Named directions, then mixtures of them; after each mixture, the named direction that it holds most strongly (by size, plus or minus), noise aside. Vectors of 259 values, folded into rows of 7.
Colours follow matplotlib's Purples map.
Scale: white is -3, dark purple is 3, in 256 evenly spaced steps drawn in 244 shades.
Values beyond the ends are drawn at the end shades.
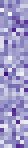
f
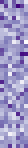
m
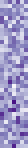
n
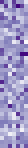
m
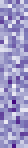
n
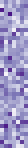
f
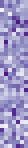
f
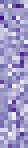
m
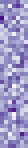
n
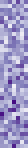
n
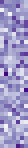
f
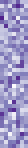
n
